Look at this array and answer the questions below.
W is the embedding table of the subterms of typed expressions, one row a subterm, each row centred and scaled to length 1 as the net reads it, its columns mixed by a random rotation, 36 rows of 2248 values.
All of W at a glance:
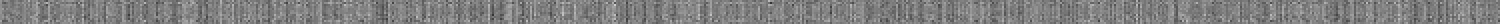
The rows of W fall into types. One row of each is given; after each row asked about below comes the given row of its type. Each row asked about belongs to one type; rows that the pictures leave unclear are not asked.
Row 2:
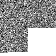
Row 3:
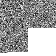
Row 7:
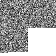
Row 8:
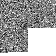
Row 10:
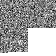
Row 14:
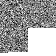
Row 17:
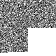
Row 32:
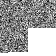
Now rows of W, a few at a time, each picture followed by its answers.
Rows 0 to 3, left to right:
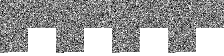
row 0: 7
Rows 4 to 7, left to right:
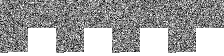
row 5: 32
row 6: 2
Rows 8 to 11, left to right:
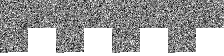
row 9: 32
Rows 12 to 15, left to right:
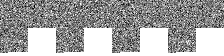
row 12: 10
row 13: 17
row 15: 10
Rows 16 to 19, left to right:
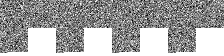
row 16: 3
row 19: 10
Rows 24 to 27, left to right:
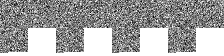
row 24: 14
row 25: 17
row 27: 17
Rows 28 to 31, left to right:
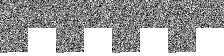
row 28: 2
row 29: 32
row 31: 7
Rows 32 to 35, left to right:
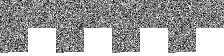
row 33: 8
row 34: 7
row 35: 3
